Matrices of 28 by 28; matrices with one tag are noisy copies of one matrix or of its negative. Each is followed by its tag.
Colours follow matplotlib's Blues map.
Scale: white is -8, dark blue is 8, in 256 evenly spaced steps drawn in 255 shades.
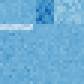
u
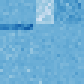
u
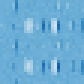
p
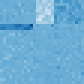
u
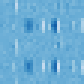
p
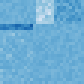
u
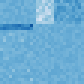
u
